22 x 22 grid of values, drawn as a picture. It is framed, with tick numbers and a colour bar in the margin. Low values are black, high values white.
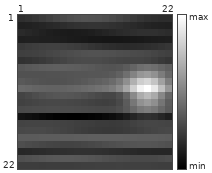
Roughest part: middle right. Histogram: skewed, a long tail of high values. Bumps: one, in the middle right. Average level on the scale: 30%. Ninth with the highest average: middle right.
